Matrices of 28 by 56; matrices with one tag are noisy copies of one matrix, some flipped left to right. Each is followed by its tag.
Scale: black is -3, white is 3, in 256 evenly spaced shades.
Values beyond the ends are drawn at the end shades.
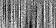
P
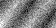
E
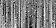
P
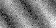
E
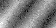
E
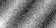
E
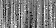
P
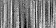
P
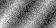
E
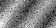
E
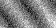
E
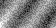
E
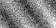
E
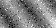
E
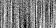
P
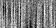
P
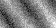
E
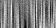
P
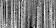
P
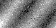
E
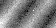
E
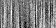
P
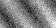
E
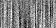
P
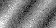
E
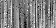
P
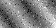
E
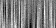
P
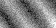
E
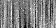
P
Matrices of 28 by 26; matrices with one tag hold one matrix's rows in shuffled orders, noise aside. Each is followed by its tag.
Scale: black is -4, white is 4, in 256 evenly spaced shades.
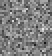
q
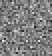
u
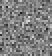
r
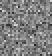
u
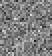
u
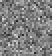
u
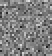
r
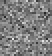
q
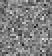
q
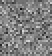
r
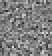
q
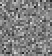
u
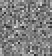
u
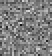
r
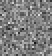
u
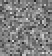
q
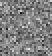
r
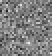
r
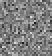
u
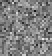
q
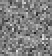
q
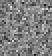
q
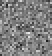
r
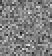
r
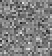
r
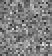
q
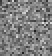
q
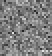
q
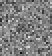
r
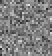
r
